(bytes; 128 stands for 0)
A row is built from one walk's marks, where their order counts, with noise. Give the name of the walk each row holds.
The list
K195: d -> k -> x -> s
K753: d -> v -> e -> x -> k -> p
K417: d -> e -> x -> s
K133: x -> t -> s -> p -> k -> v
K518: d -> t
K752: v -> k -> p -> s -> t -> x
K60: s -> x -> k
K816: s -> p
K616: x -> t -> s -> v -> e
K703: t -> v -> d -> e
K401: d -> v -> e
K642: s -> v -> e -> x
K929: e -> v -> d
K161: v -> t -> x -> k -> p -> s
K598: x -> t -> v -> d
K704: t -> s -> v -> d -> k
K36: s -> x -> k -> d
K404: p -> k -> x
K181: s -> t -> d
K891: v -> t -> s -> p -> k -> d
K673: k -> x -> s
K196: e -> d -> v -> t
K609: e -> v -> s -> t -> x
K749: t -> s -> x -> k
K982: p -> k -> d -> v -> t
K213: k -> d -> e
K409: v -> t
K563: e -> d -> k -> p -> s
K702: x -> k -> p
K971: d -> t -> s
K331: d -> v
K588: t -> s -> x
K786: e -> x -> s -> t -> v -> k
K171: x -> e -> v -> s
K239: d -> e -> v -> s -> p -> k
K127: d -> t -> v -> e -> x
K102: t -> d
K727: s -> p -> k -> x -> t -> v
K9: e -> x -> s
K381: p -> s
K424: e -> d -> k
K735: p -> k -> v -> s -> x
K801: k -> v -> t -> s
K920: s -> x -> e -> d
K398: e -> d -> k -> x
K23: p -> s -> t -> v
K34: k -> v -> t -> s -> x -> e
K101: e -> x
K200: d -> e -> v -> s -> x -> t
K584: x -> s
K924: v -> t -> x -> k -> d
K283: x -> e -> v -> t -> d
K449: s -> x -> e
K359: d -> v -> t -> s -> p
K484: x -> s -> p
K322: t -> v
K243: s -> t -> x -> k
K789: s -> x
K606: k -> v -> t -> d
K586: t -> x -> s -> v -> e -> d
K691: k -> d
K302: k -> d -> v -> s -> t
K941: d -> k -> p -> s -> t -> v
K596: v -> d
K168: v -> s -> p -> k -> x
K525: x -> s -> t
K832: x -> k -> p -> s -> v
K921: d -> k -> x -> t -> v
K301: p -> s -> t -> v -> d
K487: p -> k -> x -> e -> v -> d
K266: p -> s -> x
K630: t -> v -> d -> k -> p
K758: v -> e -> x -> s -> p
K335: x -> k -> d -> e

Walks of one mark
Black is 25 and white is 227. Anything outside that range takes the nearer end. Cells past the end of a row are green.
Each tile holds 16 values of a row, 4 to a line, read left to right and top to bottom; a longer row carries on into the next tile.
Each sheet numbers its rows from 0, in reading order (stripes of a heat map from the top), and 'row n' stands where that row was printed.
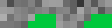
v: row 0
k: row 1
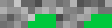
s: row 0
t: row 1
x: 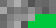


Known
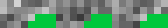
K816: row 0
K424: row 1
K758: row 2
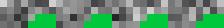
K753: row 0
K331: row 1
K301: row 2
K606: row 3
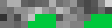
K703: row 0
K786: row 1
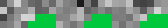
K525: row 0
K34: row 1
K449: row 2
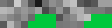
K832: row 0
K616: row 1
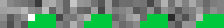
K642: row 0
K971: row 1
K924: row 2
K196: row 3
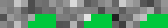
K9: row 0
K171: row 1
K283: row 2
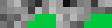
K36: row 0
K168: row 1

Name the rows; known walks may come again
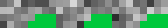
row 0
K322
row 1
K484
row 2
K181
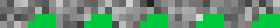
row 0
K563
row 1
K758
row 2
K832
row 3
K789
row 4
K606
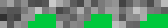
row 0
K487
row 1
K213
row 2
K735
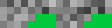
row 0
K801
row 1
K195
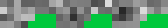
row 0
K588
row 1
K239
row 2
K982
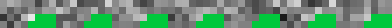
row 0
K200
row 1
K704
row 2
K616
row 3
K703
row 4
K786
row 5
K586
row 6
K409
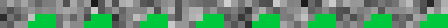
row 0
K196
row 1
K941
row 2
K598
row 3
K266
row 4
K753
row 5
K34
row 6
K335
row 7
K36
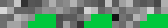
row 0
K243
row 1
K630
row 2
K102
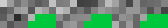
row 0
K401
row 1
K60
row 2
K101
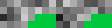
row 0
K301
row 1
K283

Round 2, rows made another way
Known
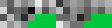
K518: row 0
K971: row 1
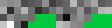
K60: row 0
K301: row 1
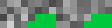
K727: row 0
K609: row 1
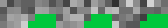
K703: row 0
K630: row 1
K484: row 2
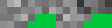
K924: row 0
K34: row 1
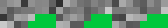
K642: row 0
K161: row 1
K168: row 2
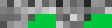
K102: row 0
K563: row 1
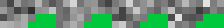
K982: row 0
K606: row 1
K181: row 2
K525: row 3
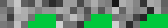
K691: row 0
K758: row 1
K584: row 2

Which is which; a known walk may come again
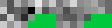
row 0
K518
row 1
K598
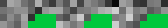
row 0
K832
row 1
K487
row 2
K673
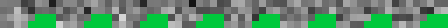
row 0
K213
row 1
K239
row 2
K749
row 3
K449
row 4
K133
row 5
K941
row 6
K752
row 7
K23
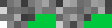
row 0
K417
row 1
K171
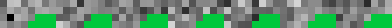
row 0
K596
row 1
K920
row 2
K616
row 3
K753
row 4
K484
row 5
K606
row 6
K588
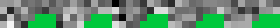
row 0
K243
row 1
K322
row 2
K381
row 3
K161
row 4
K982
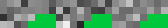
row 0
K642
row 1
K60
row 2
K924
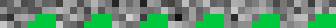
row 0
K735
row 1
K758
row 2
K563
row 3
K301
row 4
K929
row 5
K630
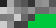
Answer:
K9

